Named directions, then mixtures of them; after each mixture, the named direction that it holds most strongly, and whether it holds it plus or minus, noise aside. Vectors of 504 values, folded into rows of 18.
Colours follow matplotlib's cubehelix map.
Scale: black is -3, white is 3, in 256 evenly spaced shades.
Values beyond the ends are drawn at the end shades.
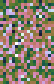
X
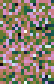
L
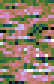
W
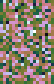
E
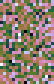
L, minus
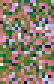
L, minus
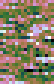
W, minus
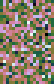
E, plus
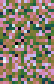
X, minus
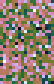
L, plus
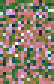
X, plus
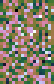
E, plus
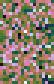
L, plus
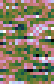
W, minus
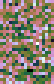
E, minus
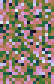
E, minus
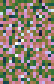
X, plus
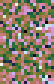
L, minus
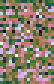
X, plus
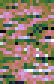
W, plus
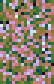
E, plus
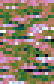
W, minus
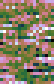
W, minus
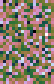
E, minus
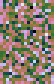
E, minus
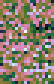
L, plus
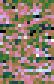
W, plus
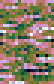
W, minus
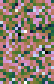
L, plus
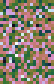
X, plus
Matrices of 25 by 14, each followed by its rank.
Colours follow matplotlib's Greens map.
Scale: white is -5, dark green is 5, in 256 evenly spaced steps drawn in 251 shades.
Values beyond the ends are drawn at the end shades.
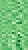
three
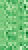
three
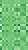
two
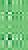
one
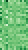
three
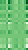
one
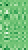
two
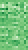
three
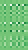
one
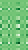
one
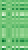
one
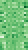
three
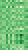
two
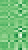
two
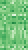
three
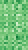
two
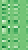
one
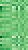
two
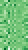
three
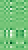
one
